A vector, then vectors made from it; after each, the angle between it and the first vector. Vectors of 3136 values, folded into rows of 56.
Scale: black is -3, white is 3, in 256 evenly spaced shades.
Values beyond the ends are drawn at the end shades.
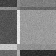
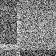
partly aligned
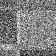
partly aligned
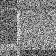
partly aligned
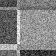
nearly parallel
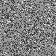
orthogonal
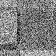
partly opposed
